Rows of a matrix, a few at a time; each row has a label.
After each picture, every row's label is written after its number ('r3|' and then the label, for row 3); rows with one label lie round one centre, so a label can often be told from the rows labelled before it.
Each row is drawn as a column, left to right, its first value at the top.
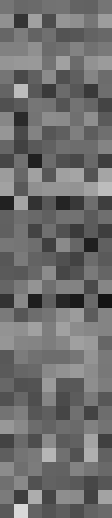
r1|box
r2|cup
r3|box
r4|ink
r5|box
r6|box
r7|ink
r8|box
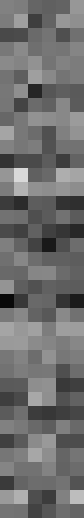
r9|box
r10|box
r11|ink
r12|ink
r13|box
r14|box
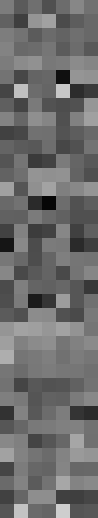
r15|ink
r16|cup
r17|box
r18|box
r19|cup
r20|ink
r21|ink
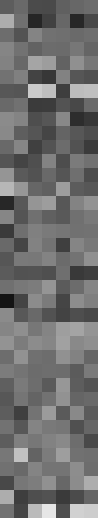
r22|box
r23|ink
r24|cup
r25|cup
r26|ink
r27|cup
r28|cup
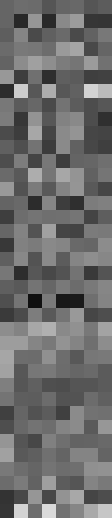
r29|ink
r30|cup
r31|box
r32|cup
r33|box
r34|box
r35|cup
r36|cup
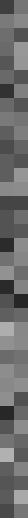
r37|ink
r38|box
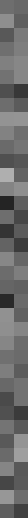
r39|box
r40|ink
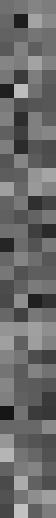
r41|ink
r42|cup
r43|box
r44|box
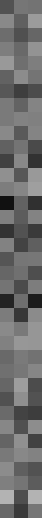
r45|box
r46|ink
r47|box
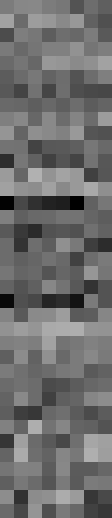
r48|box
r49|ink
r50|box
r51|box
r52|box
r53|box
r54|ink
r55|ink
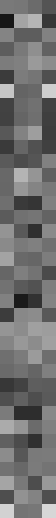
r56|cup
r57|box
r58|box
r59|cup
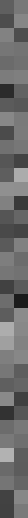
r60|ink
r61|box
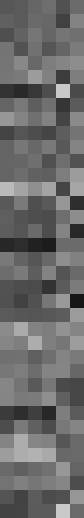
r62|ink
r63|ink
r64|ink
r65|ink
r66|cup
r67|box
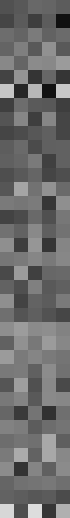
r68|cup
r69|ink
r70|cup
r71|ink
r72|cup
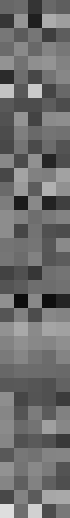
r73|cup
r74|box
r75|cup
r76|box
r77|box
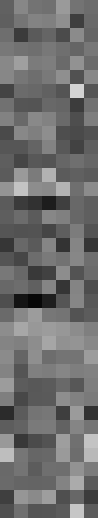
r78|ink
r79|box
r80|box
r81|box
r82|ink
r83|cup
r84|ink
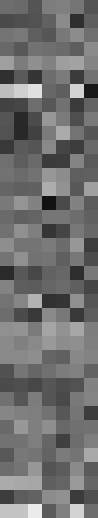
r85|cup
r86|cup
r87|cup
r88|box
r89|box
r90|cup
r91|ink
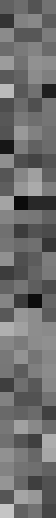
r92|cup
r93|box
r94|box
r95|ink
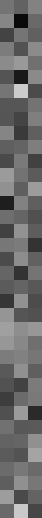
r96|box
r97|cup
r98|ink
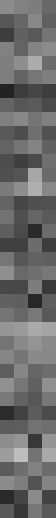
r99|ink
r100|ink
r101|box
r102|ink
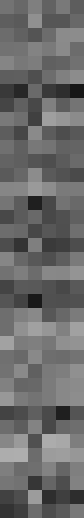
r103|ink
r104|ink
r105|box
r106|ink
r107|ink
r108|ink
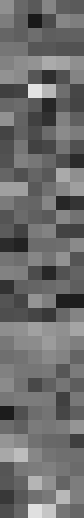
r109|ink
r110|ink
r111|cup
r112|cup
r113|box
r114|box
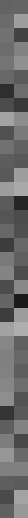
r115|ink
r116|box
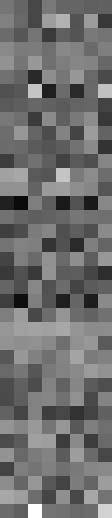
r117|box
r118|box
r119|cup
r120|ink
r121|box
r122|ink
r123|box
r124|cup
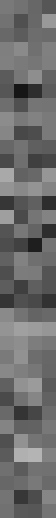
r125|box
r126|ink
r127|ink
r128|box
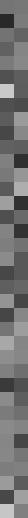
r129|cup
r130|box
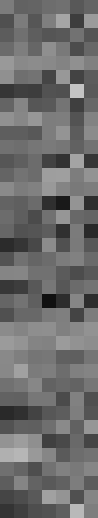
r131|ink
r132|ink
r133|ink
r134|box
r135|box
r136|cup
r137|box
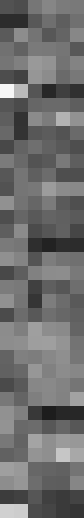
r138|cup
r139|cup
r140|ink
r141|ink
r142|ink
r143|ink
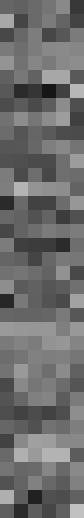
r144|box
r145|ink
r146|ink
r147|ink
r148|ink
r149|cup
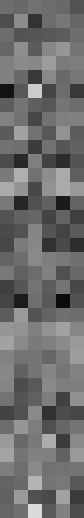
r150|ink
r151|box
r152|cup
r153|ink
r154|box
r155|ink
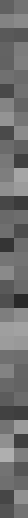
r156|ink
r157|box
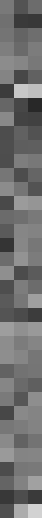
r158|ink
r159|cup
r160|cup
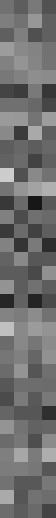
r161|box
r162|ink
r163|box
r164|ink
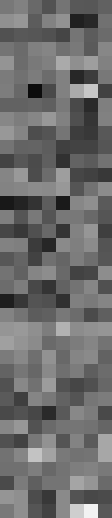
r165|box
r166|box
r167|ink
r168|ink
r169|box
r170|cup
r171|cup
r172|ink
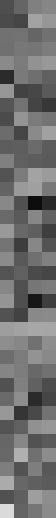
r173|cup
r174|ink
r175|box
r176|box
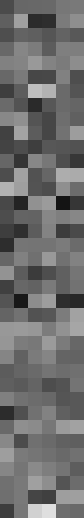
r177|ink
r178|box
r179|cup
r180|cup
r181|box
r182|box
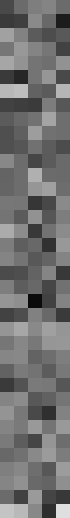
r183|cup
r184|cup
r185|box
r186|ink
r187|cup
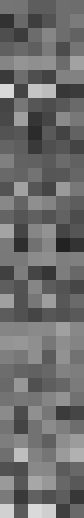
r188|cup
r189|ink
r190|cup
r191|cup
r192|ink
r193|ink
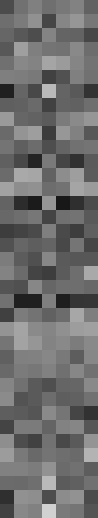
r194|ink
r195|box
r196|box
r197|cup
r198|box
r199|box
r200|ink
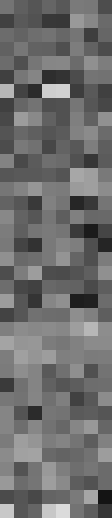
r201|cup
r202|ink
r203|ink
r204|cup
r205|cup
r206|box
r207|box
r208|ink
